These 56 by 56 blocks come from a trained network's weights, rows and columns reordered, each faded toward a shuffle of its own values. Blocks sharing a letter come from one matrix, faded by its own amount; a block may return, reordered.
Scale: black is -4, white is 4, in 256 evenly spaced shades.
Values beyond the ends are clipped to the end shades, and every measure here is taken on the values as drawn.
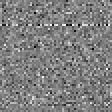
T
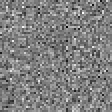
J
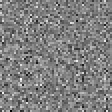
J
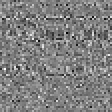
T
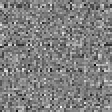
T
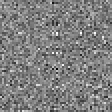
J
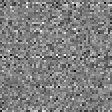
T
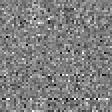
T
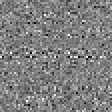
T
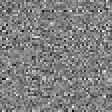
T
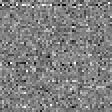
T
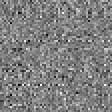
T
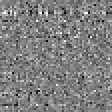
T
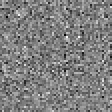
J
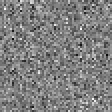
J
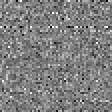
T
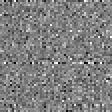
T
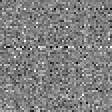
T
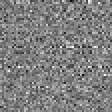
T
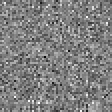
J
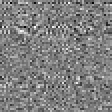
T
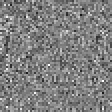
J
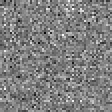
J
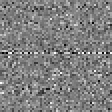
T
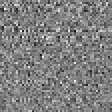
T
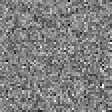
J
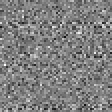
T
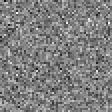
J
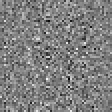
J
